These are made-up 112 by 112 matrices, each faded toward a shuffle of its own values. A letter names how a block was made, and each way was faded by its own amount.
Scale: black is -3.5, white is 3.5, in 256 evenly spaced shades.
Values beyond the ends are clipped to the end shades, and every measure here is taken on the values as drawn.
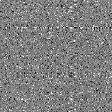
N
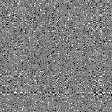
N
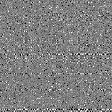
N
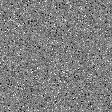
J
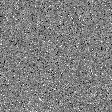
J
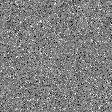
J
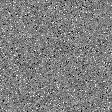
J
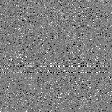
N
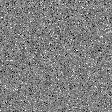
J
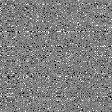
N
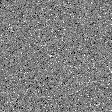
J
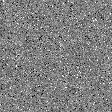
J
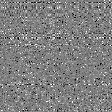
N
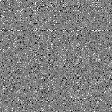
N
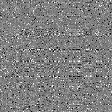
N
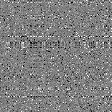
N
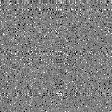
N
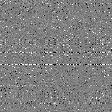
N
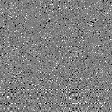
N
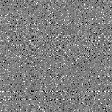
N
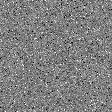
J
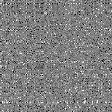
N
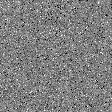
J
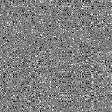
N
